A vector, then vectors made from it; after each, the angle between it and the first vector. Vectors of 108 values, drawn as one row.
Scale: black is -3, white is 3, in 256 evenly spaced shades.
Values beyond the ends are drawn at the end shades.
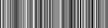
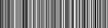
partly opposed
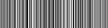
orthogonal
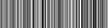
partly opposed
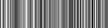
nearly parallel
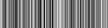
partly aligned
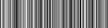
nearly parallel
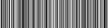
partly opposed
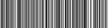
partly opposed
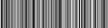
nearly opposite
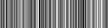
orthogonal
